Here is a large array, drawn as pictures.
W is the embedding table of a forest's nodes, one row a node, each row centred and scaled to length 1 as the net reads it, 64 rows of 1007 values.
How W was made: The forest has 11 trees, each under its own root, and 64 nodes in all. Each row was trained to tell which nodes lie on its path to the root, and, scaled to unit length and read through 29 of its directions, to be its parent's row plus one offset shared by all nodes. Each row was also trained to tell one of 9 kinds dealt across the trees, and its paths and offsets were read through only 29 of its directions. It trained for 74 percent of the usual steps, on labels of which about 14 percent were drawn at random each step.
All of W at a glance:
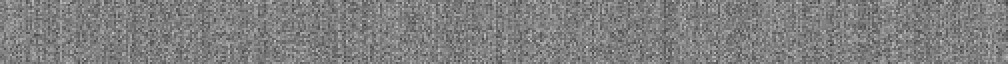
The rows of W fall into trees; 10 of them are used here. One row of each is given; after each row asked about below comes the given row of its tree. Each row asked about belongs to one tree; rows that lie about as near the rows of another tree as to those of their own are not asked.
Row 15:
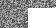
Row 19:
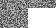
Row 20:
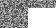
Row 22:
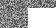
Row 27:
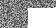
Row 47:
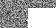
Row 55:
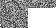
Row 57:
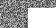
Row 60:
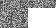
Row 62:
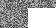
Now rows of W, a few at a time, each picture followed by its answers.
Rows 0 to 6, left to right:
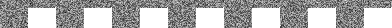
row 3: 47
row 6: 60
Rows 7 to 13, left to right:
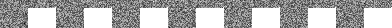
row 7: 57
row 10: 47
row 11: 47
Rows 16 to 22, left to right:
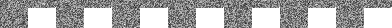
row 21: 60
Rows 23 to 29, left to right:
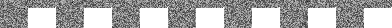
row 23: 47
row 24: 47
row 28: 57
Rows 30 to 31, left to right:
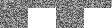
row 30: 47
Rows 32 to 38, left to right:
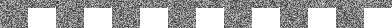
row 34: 60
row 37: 60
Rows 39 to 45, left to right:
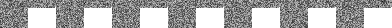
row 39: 62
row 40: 60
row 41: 60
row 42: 20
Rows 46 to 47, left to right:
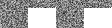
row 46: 47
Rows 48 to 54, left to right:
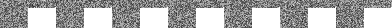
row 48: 55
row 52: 15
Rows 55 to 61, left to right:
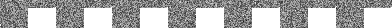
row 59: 15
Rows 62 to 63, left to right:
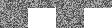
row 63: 60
